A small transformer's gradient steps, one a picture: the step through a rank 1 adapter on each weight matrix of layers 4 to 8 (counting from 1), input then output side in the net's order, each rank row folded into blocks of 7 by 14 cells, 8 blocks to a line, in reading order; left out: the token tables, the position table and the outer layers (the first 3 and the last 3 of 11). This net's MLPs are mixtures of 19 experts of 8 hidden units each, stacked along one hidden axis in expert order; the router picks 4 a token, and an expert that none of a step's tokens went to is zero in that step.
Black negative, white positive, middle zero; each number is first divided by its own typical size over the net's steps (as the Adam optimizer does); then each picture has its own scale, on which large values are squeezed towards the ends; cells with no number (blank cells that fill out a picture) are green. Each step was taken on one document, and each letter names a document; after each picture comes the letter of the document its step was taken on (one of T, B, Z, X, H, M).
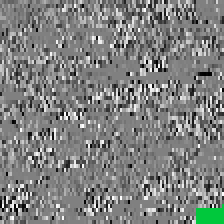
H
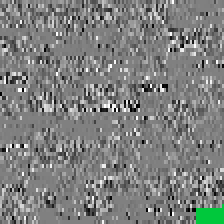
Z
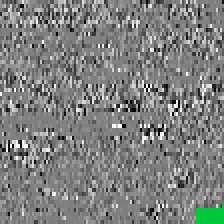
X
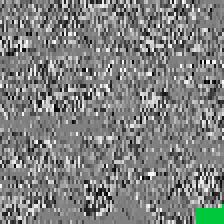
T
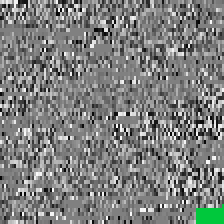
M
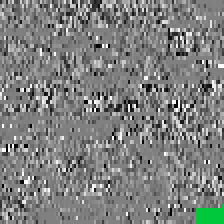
Z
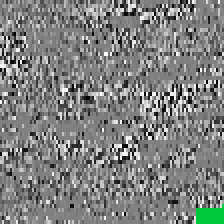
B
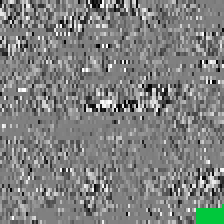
Z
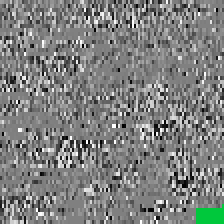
X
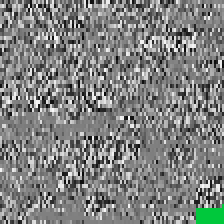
T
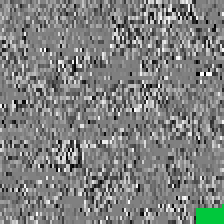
H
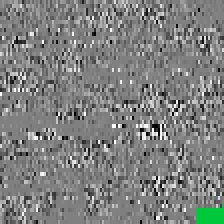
X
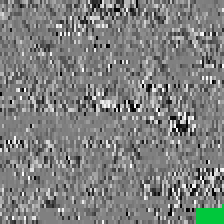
Z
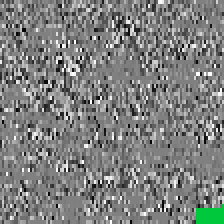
H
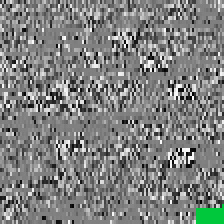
B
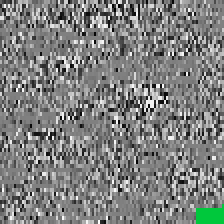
M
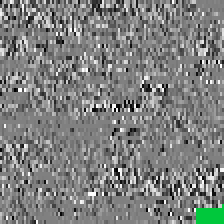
Z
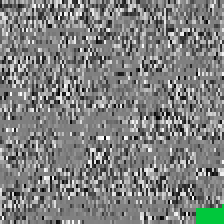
B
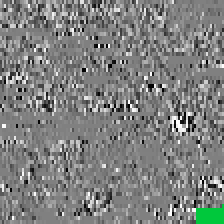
Z
